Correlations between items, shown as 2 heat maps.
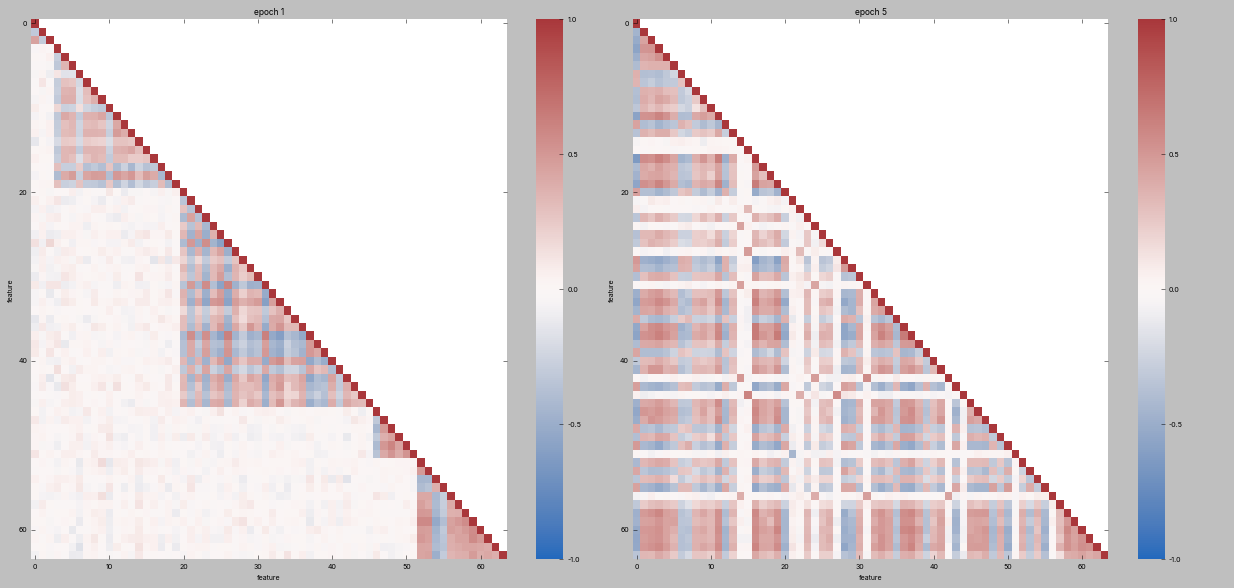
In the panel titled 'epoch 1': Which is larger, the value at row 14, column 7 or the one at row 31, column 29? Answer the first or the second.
the first
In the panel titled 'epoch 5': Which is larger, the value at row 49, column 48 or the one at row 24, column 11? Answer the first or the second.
the second
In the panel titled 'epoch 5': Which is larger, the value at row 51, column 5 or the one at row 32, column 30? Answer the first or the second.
the second
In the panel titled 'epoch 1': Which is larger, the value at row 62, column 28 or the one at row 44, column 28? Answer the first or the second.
the second
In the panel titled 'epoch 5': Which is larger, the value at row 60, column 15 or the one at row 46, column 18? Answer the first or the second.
the second
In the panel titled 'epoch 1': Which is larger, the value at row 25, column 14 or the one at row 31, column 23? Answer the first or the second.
the second
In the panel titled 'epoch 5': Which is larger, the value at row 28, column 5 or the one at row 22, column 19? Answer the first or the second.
the second
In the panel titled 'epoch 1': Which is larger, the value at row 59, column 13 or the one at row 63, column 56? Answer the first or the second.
the second
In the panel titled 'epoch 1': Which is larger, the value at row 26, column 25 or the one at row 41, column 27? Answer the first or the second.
the second
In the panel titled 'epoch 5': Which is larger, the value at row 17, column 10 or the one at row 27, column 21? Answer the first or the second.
the first
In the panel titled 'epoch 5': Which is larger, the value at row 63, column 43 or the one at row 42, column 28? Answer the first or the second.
the second
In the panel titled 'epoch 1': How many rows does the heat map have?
64
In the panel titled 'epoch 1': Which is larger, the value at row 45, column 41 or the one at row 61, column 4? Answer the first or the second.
the second
